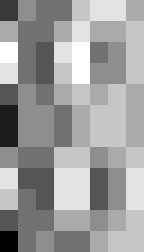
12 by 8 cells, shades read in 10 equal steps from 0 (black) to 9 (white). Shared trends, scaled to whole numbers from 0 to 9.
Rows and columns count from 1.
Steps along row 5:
up down up up down up down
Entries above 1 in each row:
8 8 8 8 8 7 7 8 8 8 8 7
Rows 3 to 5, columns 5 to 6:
9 4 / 9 5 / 7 6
